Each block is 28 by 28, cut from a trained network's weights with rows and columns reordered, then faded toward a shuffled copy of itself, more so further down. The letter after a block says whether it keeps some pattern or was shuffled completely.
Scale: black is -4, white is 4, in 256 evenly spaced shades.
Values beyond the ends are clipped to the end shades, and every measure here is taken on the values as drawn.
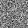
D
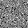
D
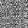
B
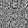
B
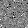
D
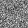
D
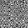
B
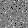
D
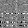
B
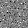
D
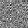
B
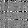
B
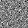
D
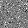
D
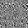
B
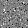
D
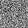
D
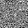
B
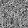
B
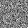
D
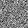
D
